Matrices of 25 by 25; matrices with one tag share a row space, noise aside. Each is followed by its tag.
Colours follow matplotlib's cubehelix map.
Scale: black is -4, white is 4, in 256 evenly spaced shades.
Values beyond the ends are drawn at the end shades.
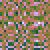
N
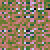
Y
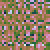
Y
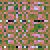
N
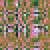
N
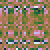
N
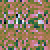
N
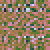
Y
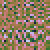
Y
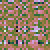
N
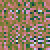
Y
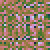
Y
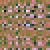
Y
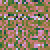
N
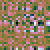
Y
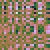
Y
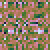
N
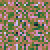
N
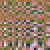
Y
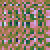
Y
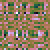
N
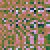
Y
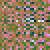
Y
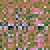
N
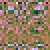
N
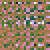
Y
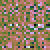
Y
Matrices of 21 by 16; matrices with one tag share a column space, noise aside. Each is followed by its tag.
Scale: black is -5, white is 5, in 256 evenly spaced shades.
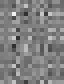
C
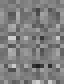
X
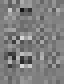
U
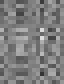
C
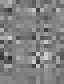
U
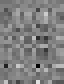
X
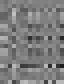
X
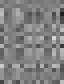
X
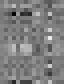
C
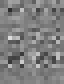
U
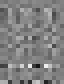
X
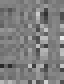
X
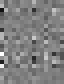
U
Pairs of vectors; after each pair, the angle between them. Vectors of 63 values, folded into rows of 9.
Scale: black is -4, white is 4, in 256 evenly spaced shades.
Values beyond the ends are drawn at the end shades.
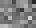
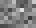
nearly opposite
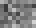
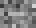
orthogonal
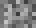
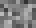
partly aligned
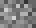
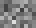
partly opposed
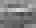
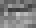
nearly opposite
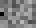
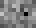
partly opposed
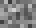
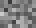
partly aligned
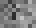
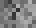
nearly parallel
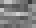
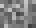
partly opposed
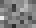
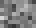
nearly parallel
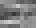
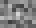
partly opposed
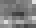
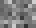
partly aligned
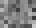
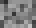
partly opposed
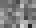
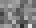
nearly opposite
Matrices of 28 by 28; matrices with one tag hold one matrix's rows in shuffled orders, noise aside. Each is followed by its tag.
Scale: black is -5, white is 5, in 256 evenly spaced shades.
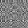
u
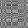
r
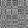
r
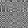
u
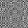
u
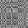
r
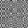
u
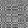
r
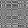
r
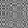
u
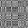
r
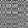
r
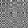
u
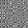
u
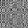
u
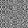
u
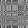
r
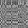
r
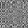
u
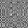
u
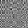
u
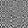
u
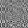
u
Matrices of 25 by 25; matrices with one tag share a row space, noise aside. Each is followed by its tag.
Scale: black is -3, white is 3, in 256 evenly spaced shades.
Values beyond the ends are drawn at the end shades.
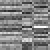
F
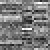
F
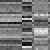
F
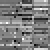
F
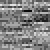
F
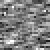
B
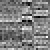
F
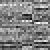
F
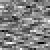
B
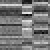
F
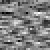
B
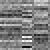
F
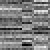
F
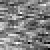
B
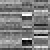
F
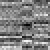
F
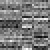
F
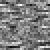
B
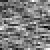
B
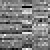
F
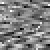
B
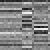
F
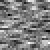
B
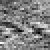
B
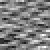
B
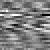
B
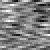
B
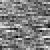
B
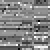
F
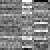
F
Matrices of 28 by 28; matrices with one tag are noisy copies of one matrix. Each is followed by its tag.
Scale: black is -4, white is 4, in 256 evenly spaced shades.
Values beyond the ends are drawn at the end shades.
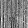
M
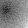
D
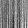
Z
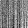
Z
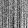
Z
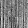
M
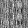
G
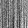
Z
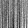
Z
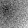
D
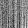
Z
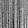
Z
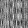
G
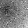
D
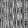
G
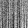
Z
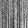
Z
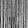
M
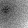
D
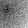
D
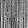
M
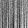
Z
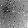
D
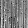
M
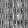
G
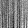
Z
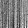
Z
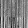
M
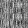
G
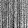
Z
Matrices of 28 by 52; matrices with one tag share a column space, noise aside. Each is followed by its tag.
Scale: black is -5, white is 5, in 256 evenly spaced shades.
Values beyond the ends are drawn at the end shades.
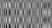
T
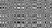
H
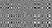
H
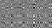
H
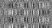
T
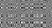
H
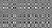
H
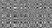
H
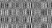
T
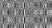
T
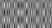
T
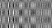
T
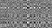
H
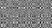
H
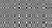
H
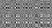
H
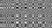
H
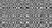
H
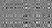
H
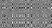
H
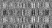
T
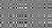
H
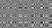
H
